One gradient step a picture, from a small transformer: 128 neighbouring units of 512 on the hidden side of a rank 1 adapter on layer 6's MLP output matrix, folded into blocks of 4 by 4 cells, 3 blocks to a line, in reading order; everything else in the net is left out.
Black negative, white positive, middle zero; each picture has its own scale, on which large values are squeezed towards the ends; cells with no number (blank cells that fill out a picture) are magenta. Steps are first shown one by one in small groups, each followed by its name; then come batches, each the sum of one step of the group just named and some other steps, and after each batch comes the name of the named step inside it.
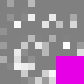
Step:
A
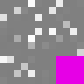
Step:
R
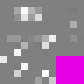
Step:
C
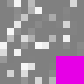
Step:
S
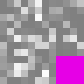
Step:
S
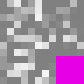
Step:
S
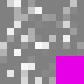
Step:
S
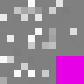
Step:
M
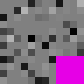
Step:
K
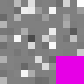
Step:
K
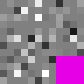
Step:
K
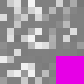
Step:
M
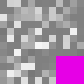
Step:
K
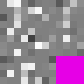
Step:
K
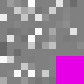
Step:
M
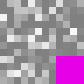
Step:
M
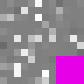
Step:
K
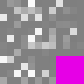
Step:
M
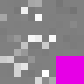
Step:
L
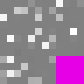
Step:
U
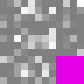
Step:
L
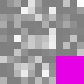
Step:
L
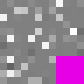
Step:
U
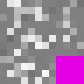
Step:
L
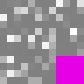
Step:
U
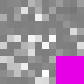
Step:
L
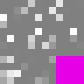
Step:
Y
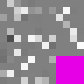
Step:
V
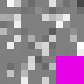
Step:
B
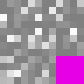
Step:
Y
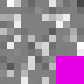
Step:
B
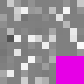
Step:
V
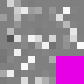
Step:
V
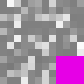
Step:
B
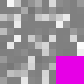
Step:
B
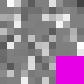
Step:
B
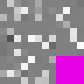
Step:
V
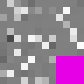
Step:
V
